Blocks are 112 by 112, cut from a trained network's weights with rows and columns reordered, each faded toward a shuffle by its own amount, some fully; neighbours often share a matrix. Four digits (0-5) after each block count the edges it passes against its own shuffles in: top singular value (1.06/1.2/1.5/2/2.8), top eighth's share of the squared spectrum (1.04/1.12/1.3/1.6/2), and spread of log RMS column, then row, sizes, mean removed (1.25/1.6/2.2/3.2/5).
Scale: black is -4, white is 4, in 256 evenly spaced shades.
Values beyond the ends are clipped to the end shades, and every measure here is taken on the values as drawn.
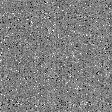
2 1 0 1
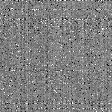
3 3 0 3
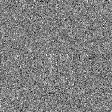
3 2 1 1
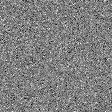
2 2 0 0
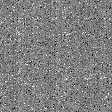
2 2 0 1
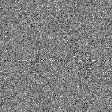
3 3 1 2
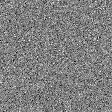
0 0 0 0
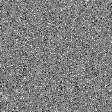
2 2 1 1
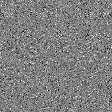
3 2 1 1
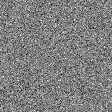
1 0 0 0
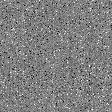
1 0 0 0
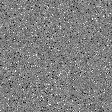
0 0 0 0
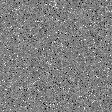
0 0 0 0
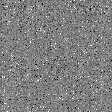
2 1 0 1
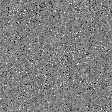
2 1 0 1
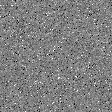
0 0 0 0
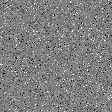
0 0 0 0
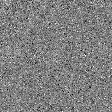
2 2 0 1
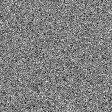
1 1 0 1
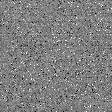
1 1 0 0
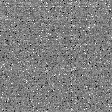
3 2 1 0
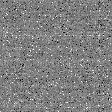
2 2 1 0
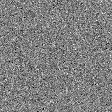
2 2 0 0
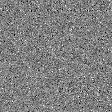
2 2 0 1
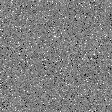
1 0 1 0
